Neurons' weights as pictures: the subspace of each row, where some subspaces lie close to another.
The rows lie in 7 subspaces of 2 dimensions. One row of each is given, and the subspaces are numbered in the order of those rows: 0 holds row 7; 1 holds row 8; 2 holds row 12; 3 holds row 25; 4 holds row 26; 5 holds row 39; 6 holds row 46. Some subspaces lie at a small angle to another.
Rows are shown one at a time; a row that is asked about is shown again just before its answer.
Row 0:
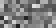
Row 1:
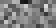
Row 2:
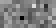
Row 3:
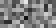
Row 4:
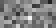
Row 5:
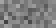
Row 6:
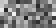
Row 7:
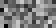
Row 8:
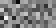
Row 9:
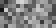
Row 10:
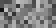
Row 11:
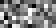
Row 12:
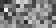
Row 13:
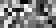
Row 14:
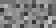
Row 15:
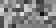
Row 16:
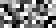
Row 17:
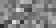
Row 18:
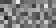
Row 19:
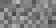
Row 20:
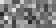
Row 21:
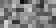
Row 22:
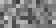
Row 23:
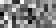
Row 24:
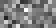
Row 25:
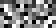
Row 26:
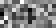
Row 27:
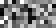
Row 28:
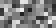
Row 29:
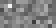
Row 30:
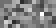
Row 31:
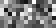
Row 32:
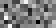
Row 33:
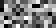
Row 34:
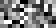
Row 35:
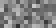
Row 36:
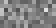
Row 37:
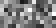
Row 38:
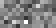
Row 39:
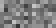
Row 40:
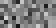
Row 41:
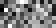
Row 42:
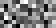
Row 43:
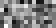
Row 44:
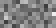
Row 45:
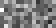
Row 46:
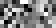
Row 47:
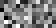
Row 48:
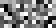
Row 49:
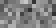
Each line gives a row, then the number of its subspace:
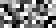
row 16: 3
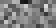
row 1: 6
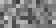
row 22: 4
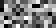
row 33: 5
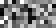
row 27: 4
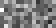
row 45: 0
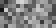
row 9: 2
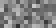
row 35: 5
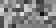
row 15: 6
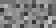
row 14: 3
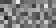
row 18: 1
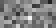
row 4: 5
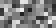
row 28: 3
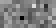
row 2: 2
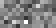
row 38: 5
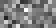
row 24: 0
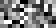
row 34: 3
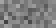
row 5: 2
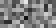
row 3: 3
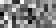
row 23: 4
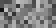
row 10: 2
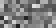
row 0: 5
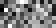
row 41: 2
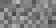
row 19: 1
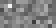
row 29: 3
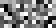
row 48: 3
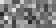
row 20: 4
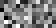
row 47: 0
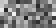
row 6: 4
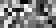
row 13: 6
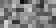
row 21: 0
